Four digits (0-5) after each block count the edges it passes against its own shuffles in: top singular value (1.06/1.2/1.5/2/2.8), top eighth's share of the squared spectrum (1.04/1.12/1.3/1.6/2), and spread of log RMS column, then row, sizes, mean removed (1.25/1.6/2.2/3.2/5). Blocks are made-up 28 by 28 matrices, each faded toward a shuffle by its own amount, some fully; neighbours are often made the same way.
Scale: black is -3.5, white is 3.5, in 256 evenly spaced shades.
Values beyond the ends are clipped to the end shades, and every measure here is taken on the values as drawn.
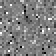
1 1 0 0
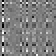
4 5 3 2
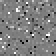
0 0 0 0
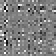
4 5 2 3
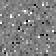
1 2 0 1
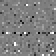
3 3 0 2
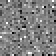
1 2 0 1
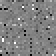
1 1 0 0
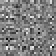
3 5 2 2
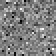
1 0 0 0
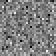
0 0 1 0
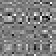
4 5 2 3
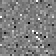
1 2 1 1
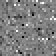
0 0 0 0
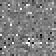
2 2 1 1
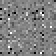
2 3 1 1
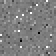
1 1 0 0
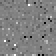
1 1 0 0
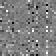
2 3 2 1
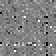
2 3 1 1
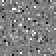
0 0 0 0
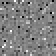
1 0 0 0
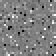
1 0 0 0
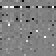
3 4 0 1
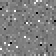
0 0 0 0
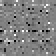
3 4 1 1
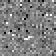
1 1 0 0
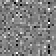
2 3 2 0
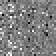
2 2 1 0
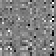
3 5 2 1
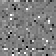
2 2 0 1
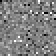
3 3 0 1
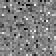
0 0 0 0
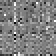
3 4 2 1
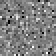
0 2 0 0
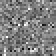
1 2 0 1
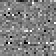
1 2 0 1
